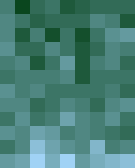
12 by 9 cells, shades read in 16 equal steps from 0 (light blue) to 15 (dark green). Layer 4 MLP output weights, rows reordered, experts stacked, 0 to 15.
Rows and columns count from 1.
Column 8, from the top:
11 9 7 8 8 10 9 8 7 10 9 3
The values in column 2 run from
5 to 15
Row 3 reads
8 13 9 14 10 14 10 7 6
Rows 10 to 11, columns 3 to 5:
5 6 9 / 2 5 7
